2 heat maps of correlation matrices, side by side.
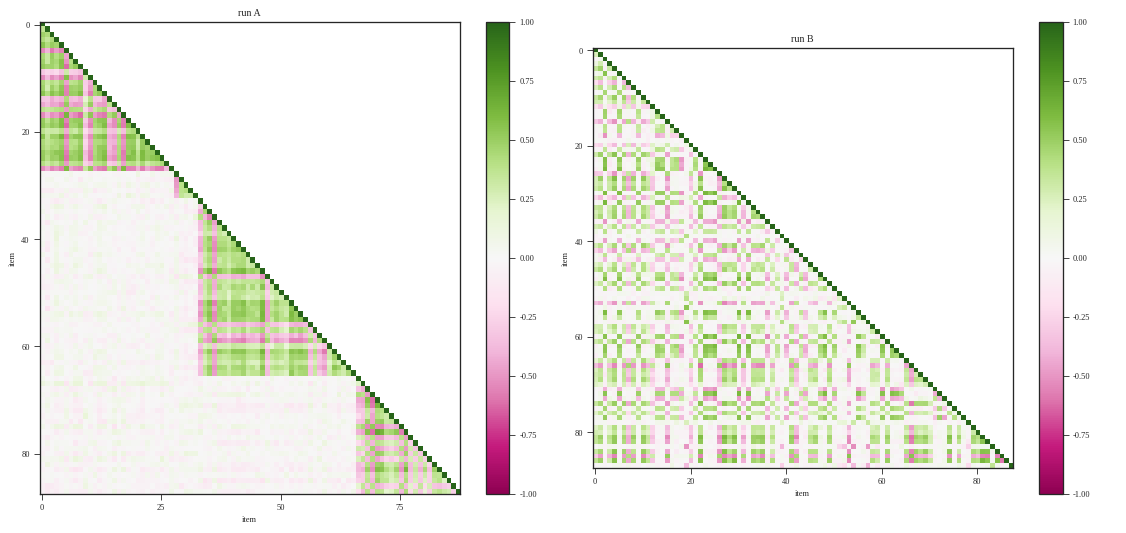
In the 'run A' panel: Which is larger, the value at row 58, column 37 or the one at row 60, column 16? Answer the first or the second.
the second
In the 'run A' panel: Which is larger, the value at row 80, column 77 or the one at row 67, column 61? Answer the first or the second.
the second
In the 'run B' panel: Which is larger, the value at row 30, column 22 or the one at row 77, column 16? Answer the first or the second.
the second
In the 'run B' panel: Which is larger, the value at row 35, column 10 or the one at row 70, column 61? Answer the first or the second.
the first
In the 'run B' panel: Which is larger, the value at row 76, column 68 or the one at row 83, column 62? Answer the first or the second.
the first
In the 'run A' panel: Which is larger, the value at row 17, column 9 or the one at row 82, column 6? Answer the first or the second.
the first
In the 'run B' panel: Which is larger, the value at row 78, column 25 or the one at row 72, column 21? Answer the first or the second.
the second
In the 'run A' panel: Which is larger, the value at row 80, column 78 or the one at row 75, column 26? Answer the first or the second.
the first
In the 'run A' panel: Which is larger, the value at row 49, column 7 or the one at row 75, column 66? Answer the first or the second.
the second
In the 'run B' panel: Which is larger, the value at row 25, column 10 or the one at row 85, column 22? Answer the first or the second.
the first
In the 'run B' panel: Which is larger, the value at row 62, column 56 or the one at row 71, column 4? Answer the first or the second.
the first
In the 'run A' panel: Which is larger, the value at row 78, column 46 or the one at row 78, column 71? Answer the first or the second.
the second
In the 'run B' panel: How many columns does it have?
88
